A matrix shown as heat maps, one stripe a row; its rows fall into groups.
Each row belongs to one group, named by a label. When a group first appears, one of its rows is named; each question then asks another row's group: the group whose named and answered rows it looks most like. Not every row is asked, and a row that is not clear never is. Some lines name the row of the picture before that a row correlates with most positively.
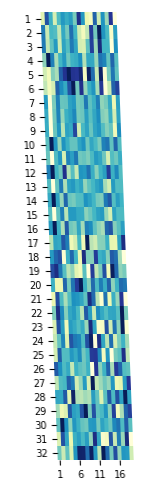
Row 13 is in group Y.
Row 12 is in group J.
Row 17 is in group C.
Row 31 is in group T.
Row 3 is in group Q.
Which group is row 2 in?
Q
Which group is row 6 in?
C
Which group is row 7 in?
Y
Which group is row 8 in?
Y
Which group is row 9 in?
Y
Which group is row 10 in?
J
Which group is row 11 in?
Y
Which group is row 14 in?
J
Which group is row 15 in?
Y
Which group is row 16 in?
J
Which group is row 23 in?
T
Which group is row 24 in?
C
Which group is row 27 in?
C
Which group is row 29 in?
C
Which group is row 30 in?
J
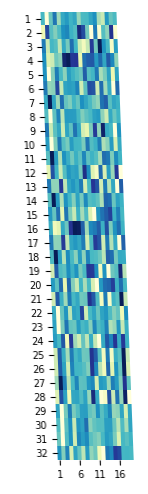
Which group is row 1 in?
Y
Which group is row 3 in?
Q
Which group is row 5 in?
Y
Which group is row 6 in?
Q
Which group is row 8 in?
Y
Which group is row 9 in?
Q
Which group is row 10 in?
Y
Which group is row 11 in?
J
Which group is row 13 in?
Q
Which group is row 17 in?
Q
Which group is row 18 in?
J
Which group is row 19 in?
T
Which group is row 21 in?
T
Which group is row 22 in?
Y
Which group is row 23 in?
Y
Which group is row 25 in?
T
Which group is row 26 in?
T
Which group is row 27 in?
J
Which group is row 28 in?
T
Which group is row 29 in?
Y
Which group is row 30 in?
Y
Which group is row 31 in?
Y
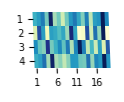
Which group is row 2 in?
T
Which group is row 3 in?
Q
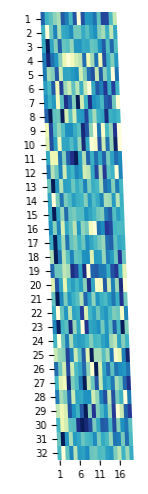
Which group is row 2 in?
Y
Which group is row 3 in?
J
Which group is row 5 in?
Q
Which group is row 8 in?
J
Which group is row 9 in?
T
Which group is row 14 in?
Y
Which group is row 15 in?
J
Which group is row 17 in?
J
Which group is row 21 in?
J
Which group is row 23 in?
J
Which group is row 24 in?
Y
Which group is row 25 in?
C
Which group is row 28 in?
Q
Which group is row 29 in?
C
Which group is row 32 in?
Y
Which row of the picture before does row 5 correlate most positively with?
3
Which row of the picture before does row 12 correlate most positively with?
3
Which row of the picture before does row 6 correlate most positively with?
4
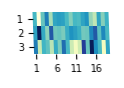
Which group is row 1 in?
Y
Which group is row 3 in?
Q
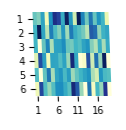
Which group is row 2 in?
J
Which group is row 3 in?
Y
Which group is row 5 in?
Y
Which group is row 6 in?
T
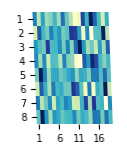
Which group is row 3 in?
Q
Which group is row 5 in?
J
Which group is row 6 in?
T
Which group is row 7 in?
Q
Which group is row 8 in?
J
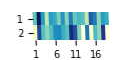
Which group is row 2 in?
T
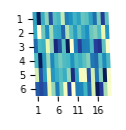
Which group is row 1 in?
J
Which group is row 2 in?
Y
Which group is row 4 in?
J
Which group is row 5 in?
T
